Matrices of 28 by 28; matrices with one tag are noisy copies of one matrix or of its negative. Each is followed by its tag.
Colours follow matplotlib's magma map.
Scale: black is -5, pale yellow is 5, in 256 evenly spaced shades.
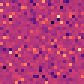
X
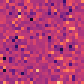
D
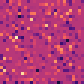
D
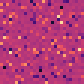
X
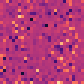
D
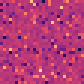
X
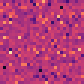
X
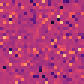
X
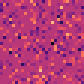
X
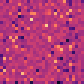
D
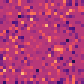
D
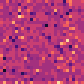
D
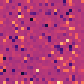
D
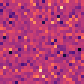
X
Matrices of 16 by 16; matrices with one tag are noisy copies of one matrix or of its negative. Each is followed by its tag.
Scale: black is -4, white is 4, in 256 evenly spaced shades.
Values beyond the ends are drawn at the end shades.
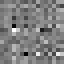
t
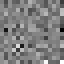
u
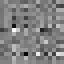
t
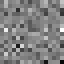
u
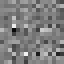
t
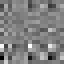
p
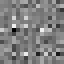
t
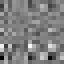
p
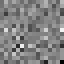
u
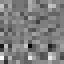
p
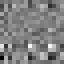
p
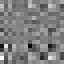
p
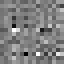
t
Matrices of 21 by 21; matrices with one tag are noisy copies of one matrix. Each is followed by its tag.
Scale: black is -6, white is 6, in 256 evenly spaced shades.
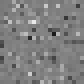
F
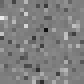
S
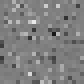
F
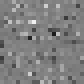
F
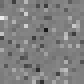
S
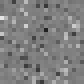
S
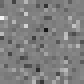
S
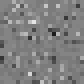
F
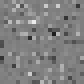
F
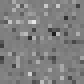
F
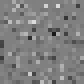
F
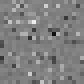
F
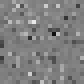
F
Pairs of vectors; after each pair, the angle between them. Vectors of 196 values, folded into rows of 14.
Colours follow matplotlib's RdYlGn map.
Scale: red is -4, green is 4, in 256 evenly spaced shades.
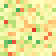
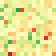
nearly parallel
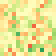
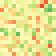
partly aligned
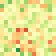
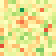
orthogonal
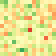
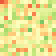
nearly opposite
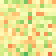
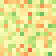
nearly opposite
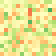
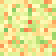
nearly opposite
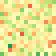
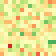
nearly opposite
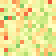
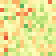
nearly parallel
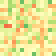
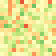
nearly opposite
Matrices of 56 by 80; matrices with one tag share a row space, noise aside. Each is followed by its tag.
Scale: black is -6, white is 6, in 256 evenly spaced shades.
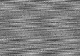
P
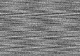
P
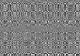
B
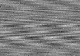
P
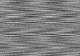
P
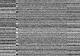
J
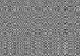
B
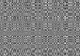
B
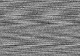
P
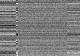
J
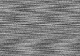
P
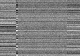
J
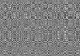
B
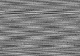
P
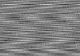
P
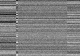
J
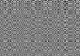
B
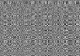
B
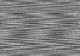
P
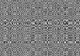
B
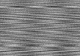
P
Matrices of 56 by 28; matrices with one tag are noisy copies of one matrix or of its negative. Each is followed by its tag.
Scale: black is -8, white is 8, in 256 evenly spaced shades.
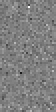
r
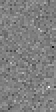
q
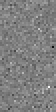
q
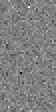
r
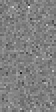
r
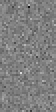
r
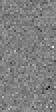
q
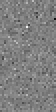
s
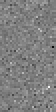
q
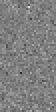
r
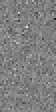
s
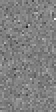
s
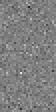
r
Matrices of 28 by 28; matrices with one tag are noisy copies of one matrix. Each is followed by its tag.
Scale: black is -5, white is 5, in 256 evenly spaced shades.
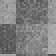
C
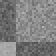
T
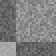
T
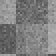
C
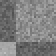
T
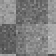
C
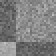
T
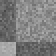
T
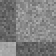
T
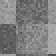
C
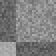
T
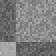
T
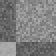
T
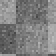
C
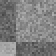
T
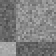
T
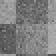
C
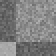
T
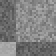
T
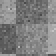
C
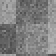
C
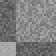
T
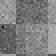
C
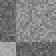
T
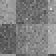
C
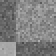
T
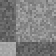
T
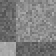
T
